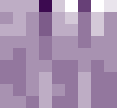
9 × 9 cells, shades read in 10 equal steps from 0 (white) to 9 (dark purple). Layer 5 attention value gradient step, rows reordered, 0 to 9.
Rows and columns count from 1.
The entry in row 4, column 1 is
4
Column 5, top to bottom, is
2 3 3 4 4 5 5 4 5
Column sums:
36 37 36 44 35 33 39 32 36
